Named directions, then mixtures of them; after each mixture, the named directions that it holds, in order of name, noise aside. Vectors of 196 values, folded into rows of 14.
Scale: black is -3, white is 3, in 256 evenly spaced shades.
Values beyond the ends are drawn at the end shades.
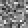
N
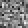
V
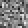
V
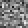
V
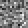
N, V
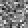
N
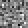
N, V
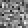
V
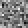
V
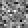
N, V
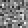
N, V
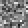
N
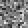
N, V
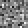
N, V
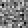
N, V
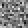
V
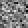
N, V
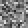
N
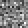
N, V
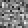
V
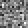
N, V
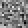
V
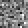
N, V
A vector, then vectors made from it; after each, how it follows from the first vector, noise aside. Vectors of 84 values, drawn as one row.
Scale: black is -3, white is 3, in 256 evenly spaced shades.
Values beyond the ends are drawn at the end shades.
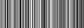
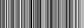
negated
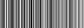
negated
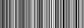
reversed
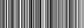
negated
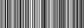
copied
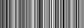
reversed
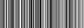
negated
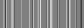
partly zeroed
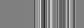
partly zeroed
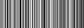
copied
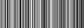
copied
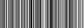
negated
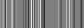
partly zeroed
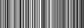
copied
